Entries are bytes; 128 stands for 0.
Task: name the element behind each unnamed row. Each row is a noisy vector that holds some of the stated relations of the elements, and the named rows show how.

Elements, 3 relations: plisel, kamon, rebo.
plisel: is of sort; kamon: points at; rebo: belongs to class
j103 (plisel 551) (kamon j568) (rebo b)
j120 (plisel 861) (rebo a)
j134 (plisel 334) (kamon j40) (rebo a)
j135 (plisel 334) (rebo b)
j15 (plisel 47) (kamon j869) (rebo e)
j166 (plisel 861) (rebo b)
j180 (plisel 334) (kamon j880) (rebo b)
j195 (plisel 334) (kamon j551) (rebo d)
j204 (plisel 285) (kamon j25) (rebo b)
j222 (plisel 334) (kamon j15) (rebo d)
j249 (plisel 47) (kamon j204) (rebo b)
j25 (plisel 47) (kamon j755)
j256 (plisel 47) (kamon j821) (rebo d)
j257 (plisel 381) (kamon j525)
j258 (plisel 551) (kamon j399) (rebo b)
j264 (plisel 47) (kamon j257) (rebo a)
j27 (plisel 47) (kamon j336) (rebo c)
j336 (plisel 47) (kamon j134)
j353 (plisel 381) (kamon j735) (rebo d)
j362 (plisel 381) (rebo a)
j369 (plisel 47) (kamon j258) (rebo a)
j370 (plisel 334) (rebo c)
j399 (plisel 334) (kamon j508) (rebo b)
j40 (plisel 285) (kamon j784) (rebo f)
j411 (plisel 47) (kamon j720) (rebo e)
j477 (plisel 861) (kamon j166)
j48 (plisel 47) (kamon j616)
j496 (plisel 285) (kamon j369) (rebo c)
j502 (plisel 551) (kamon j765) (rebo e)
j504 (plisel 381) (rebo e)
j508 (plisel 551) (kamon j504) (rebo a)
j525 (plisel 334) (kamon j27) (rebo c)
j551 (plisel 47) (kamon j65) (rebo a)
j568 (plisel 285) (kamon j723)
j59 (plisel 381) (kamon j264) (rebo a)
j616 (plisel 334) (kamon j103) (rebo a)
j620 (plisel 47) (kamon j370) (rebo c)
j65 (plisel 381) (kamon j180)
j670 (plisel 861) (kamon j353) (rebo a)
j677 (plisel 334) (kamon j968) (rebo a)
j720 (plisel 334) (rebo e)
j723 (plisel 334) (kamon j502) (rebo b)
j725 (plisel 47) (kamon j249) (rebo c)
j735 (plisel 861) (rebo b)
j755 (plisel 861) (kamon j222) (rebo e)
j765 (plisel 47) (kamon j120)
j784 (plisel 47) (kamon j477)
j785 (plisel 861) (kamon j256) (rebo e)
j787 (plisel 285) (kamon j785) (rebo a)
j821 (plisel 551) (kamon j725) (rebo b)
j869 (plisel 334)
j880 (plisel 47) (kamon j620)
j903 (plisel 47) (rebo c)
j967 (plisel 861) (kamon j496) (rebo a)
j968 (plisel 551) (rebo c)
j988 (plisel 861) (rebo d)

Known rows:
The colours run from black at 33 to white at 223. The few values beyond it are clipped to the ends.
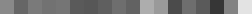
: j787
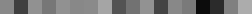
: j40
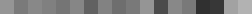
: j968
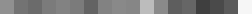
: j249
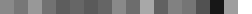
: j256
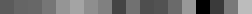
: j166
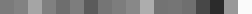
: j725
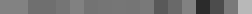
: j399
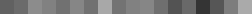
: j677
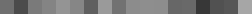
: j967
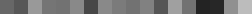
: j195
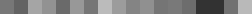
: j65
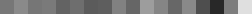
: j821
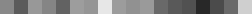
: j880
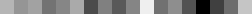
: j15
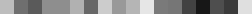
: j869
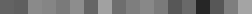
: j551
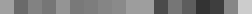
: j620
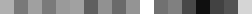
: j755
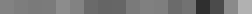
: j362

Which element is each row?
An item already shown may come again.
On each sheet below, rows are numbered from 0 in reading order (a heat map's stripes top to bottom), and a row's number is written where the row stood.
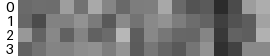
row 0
j120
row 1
j967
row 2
j616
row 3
j134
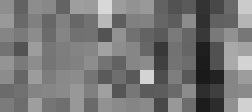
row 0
j880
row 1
j616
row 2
j264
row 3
j27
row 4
j370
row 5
j502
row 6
j134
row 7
j353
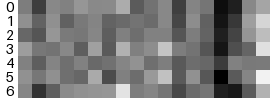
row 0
j40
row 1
j988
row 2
j496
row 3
j25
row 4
j59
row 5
j222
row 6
j784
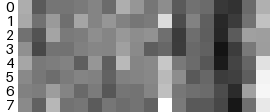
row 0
j568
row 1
j504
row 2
j27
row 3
j336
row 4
j25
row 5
j249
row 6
j725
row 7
j785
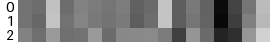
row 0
j411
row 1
j411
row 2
j353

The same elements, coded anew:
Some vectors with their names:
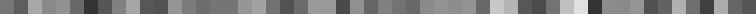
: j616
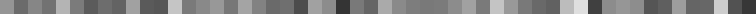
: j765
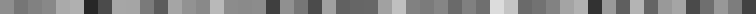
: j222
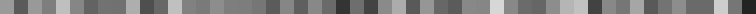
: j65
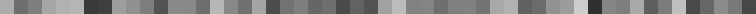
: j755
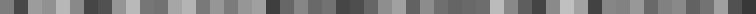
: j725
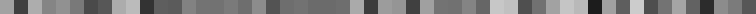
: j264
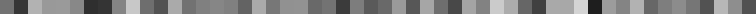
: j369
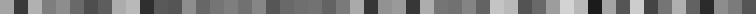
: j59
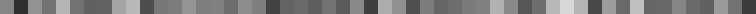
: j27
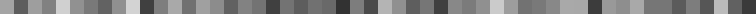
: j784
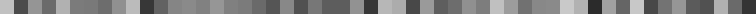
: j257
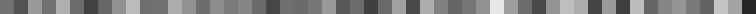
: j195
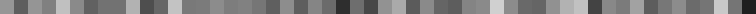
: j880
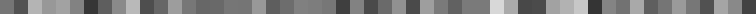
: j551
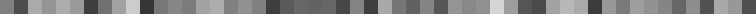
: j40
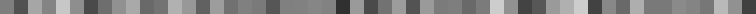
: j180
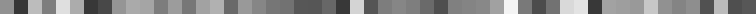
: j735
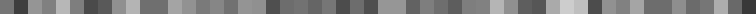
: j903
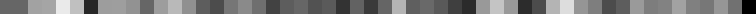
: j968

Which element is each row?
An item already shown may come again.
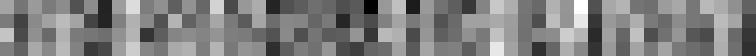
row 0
j411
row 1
j504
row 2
j257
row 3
j256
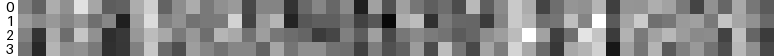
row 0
j166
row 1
j720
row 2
j353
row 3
j967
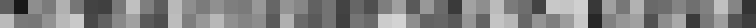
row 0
j496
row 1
j869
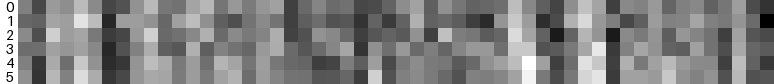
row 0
j725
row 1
j968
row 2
j787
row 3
j120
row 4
j353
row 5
j735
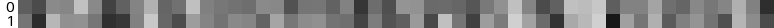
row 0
j370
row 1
j967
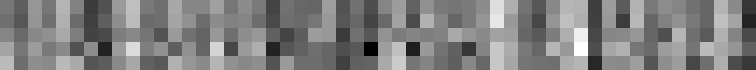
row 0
j988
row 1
j195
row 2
j502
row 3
j411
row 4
j25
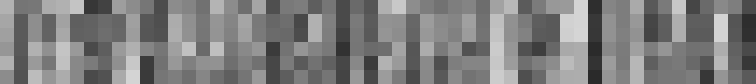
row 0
j15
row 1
j48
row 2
j48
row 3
j821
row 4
j336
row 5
j134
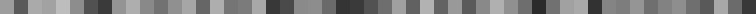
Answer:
j785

